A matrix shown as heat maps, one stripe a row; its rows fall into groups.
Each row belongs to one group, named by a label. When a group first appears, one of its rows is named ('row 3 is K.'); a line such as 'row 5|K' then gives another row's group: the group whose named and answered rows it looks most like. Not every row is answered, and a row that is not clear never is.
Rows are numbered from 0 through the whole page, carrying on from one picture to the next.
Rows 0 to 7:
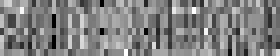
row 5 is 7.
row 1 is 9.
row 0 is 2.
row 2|7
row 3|7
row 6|7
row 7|9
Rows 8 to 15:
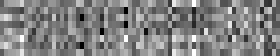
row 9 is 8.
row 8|9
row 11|8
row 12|2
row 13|9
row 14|2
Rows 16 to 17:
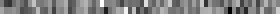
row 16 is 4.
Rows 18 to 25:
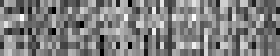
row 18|2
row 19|7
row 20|9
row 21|2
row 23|2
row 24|2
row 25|2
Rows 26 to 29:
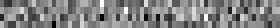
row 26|4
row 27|9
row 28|2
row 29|7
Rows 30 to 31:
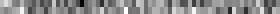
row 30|2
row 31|9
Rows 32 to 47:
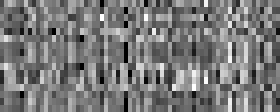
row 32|2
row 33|8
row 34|4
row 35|8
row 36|7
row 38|8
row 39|8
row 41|2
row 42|2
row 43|2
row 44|9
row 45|8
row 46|8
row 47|8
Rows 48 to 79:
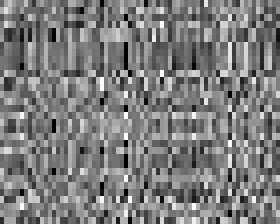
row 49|2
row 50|8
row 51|2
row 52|7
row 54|8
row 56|8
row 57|8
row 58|2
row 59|4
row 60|4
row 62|2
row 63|8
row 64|9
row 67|9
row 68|8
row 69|2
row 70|8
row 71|8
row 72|7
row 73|9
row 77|9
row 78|9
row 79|2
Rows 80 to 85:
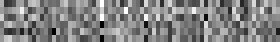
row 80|4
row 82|4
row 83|2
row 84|7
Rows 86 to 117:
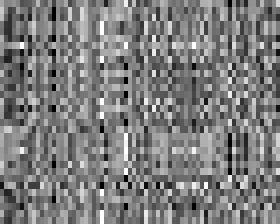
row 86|9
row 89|4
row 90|4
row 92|9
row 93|7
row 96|7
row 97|8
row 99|8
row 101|7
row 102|4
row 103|8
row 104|2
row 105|9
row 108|9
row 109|7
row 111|8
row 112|2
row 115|8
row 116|4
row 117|4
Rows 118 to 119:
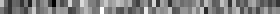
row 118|7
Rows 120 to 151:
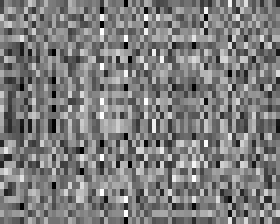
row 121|2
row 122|4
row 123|2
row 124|4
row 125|9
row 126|8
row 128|2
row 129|4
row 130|9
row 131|7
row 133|7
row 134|4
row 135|7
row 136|4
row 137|7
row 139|8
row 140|2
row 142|4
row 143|2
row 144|2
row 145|9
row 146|7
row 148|9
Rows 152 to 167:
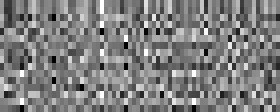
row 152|4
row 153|4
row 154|7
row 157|9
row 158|8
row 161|8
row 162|9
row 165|4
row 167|8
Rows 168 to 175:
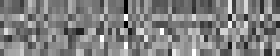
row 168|8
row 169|8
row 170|9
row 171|8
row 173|4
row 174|9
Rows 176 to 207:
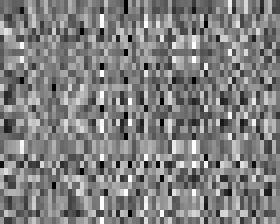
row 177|8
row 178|4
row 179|4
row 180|2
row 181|2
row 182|9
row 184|9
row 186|4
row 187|8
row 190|4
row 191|2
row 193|4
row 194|4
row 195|8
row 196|9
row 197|9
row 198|4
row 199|2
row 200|2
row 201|4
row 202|7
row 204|4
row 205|4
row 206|2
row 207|4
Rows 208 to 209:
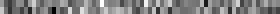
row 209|7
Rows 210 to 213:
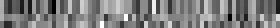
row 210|7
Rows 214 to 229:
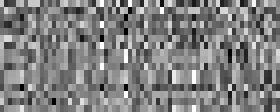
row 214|4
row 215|2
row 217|4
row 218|8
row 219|2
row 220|4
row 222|9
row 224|9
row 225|9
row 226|8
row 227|9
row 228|7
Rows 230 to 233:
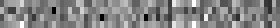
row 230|9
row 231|7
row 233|9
